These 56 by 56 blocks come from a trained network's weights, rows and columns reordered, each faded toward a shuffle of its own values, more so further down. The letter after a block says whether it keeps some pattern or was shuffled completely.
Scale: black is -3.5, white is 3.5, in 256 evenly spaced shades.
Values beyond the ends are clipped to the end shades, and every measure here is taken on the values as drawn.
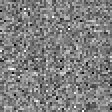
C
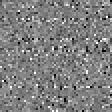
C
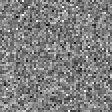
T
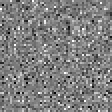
C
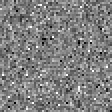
T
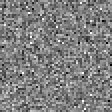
T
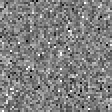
T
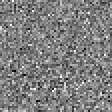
T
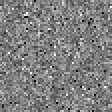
T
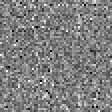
C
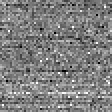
C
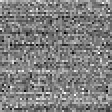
C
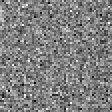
C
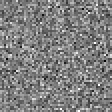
C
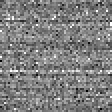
C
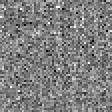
C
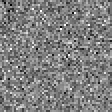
T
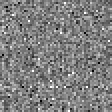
C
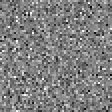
T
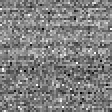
C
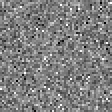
T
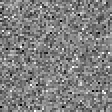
T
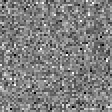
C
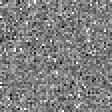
T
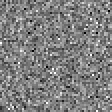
T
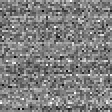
C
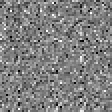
C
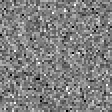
T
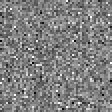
C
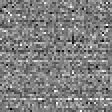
C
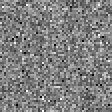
T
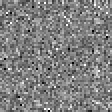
C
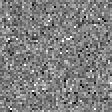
T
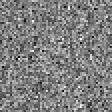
C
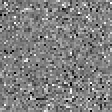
C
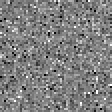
T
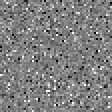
T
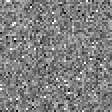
T
